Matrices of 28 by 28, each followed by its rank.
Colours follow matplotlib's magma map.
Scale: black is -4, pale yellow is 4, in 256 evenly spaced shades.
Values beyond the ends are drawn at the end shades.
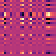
one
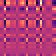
one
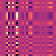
one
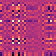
two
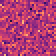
full rank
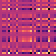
one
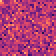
full rank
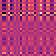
one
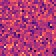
full rank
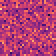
full rank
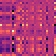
two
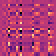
two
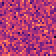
full rank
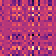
two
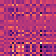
two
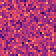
full rank
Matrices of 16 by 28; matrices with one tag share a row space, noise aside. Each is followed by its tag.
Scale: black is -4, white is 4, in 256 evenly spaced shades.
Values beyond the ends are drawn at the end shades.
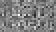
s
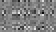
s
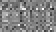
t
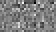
s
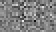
s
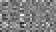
t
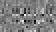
s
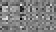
t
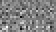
t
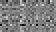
t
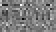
t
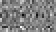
t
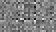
s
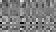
t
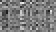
t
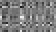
t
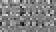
t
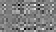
s
